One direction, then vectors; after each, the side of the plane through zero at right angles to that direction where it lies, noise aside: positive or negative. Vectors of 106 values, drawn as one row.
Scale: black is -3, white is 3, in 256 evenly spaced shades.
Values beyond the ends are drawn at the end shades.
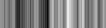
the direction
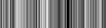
negative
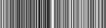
positive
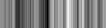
positive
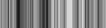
positive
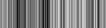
positive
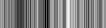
positive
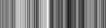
negative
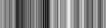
positive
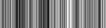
positive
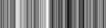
negative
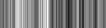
negative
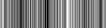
positive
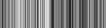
negative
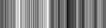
negative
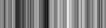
positive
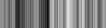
positive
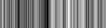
positive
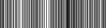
negative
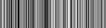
positive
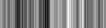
positive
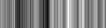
positive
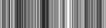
positive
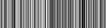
negative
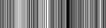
negative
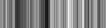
positive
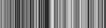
positive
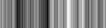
positive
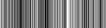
positive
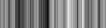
positive
